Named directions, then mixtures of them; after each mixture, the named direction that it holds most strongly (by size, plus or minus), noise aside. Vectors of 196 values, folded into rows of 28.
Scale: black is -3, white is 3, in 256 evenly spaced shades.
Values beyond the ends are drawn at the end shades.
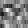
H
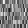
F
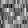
H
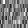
F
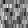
H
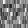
H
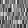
F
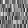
F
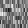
F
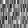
F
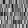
F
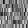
F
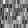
H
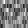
H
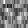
H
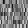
F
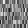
F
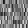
F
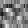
H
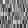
F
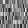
F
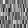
F
